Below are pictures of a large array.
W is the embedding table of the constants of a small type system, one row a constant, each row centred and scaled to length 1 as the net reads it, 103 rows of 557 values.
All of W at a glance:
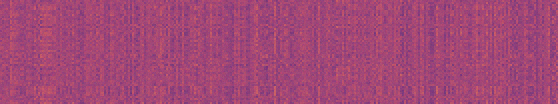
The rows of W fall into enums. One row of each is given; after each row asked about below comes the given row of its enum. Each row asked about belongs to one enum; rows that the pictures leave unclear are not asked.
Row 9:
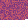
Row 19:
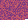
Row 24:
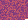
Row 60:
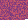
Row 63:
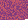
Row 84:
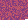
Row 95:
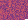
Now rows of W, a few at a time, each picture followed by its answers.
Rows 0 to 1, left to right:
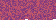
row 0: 84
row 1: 95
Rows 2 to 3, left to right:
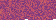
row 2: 95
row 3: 63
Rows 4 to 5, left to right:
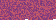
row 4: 60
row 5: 84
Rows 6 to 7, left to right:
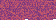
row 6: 19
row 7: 60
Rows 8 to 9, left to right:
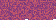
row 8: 60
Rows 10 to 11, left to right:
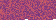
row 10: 95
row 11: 63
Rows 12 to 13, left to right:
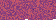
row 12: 63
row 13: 95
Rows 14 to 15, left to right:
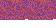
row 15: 63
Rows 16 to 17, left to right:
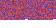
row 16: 84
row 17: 60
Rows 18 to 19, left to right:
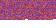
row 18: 9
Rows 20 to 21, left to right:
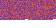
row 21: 84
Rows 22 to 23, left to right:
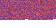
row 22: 60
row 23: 84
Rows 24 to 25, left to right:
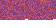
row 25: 63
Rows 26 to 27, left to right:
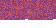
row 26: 84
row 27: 95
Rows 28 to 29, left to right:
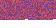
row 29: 60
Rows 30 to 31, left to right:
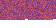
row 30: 24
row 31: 19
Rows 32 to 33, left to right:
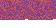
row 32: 63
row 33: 63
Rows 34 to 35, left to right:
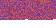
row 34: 60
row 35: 63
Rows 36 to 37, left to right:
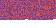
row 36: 60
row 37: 84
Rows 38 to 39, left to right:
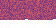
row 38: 60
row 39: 95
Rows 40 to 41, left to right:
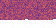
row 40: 9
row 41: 19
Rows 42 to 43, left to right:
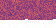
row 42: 63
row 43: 95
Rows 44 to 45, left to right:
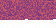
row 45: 60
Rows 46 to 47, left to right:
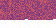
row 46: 95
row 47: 63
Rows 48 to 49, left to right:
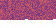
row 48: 95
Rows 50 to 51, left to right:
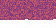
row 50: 60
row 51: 9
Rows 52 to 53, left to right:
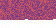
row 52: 95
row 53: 63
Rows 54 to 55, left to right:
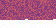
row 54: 24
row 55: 63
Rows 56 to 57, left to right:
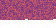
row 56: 24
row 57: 9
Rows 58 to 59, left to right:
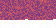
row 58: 84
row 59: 63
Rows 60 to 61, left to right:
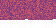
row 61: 95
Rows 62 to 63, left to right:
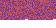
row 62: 84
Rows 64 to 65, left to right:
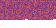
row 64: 9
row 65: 9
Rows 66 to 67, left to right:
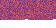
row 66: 19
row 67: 95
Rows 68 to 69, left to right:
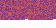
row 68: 84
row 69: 95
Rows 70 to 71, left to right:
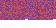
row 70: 84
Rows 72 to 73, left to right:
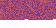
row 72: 95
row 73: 63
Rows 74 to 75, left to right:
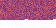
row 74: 95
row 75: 84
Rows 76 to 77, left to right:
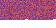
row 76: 60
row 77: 84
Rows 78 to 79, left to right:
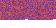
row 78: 84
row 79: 60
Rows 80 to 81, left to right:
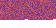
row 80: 95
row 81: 63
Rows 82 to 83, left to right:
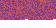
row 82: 84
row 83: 63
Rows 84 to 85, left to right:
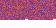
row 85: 24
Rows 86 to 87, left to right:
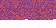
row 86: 19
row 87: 60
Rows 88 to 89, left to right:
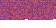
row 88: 60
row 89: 9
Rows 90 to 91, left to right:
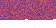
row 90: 60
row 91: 63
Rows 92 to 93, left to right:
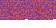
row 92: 60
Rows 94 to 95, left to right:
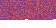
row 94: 60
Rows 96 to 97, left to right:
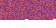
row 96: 95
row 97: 24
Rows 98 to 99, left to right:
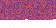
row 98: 9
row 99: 19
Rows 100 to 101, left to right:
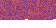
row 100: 63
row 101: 95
